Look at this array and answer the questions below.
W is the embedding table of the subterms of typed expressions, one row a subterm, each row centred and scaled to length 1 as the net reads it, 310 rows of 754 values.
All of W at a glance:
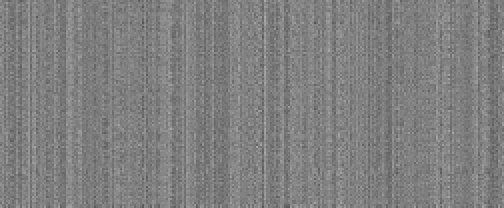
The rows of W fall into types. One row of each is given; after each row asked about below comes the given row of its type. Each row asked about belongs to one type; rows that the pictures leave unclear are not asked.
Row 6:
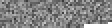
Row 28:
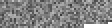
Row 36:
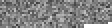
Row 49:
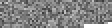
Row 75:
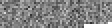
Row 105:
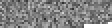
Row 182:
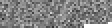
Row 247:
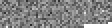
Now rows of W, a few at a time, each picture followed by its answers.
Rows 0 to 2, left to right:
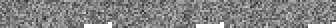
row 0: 105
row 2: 247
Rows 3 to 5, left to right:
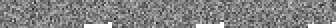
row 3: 28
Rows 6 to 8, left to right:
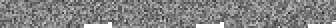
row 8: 182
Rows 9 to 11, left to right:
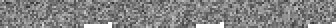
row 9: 36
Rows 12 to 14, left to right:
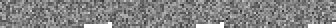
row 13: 28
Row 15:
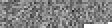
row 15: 75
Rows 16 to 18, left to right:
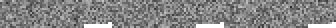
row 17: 28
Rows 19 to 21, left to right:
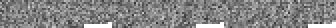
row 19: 105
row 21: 75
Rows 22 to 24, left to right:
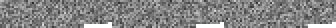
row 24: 36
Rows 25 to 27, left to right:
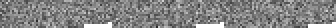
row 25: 105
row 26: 247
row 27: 105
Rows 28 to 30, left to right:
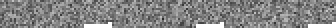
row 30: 36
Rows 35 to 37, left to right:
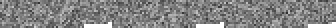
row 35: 182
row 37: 49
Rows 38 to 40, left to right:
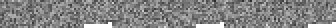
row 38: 28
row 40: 6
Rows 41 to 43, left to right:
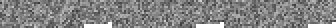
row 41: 182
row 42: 6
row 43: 28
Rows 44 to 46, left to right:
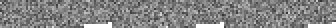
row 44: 247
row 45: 36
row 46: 6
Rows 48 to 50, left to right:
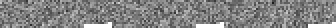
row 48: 49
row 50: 75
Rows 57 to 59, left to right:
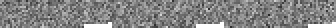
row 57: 247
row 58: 182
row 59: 75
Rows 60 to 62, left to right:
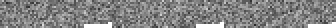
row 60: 36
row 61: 105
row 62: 49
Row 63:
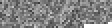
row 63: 182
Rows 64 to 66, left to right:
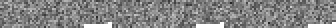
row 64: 49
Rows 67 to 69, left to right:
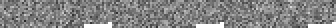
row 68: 247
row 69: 105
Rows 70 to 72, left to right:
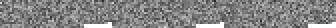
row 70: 49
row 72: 105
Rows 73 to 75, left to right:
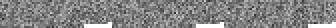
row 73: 182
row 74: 6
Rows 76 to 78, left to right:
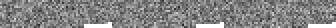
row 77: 36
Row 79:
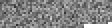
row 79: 247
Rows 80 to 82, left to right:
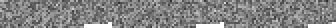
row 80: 6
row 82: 49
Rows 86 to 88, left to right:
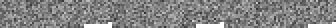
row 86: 247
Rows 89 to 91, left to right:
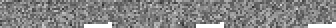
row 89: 36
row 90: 105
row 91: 6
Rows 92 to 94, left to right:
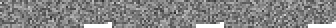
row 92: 49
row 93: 49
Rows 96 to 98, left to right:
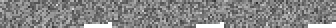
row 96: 6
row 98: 6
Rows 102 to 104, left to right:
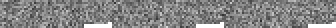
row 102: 75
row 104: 105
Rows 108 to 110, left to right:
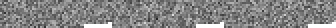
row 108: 247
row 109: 182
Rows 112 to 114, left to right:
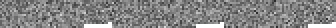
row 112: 36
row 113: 247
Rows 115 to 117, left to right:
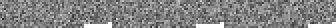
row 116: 28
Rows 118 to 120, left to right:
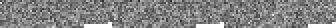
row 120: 28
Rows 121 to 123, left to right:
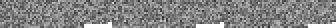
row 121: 105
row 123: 247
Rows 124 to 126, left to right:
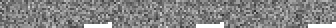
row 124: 105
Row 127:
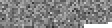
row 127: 182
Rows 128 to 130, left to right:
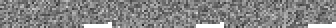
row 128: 49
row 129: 36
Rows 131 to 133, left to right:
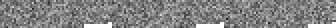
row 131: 28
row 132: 28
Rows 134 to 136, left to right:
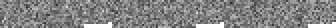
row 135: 247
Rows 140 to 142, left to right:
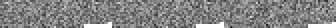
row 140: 49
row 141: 49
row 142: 75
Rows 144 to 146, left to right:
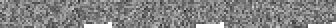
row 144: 182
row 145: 75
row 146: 105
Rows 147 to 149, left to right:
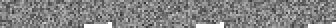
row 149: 6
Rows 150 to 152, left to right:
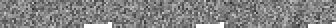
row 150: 6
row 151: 49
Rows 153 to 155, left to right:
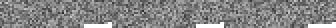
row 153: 49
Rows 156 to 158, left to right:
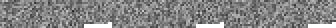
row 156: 75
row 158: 28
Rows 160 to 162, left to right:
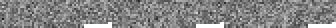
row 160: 182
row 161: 105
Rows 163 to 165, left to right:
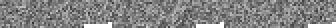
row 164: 182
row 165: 6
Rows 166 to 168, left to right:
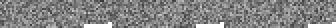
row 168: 6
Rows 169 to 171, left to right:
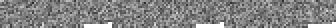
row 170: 6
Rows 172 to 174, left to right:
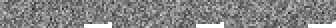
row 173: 28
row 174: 182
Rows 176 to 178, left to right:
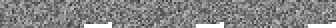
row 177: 49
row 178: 49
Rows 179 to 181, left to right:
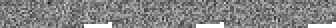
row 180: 6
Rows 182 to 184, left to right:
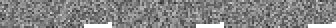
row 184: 49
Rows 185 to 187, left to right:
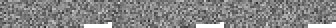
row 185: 49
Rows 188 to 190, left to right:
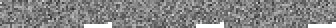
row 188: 49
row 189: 182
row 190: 28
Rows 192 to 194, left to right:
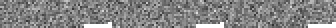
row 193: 36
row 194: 182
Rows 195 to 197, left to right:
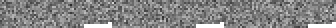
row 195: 36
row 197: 105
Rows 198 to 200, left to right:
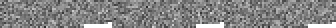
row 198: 49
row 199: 75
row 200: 247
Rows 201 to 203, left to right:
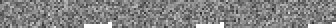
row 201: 28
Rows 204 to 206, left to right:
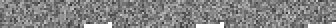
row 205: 28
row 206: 6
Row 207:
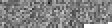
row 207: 75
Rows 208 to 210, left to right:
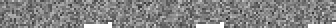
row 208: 28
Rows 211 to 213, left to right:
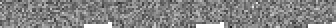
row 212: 75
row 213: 105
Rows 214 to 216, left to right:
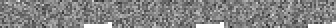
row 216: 75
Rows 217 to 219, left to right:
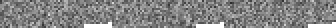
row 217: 28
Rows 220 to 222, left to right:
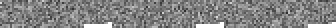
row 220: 49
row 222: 49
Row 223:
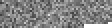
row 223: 28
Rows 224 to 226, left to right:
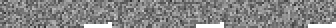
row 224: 247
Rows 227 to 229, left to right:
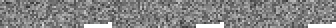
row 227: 36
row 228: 105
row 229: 247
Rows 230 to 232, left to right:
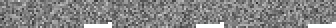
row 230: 28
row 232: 182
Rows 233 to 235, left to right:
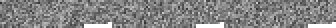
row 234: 49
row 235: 6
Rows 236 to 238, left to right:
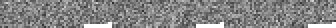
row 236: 49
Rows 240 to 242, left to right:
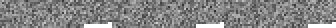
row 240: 6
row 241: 75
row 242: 28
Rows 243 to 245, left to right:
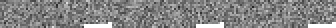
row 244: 75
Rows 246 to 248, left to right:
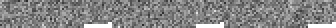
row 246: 6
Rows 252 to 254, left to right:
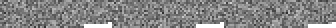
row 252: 247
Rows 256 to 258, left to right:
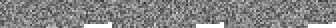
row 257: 6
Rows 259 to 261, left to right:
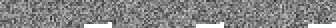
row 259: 6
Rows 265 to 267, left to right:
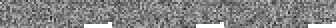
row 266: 105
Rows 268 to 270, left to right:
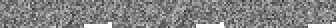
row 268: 6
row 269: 182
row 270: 247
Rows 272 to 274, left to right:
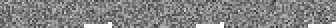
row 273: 28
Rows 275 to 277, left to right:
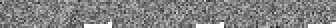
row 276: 6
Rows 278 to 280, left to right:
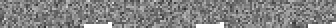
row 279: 49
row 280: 105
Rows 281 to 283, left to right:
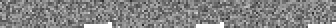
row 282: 36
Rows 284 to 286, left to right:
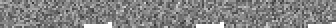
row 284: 182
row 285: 182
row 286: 49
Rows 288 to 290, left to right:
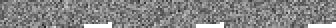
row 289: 49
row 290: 6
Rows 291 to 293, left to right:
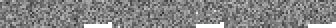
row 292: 247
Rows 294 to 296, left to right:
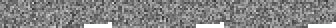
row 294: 6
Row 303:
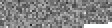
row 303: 36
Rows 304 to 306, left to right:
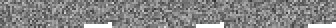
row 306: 6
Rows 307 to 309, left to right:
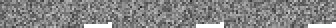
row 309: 6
